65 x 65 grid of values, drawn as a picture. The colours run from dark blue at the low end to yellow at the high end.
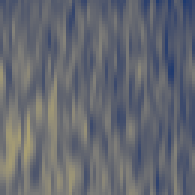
Grain: streaks running down. Mirror symmetry: none. Ninth with the lowest average: top right. Ninth with the highest average: bottom left. Slope: up to the bottom left.
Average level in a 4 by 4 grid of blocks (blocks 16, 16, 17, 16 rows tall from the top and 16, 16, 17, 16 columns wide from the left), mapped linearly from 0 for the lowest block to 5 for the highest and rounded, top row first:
2220 / 3321 / 5421 / 5432
